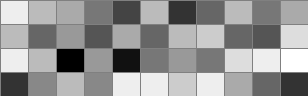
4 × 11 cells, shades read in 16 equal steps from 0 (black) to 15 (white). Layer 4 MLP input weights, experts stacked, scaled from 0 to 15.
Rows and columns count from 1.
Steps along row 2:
down up down up down up up down down up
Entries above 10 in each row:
4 4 5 5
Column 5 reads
4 10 1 14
